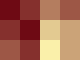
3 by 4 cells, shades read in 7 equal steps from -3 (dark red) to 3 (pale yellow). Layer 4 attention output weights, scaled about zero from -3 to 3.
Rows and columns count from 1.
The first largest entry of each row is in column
3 3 3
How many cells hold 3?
1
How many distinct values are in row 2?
4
